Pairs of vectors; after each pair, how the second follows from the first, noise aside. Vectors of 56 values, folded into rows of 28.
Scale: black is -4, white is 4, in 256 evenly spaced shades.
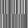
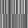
copied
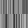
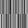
shuffled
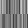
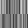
copied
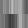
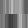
copied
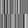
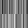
shuffled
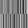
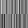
shuffled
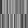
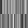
copied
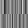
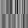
shuffled
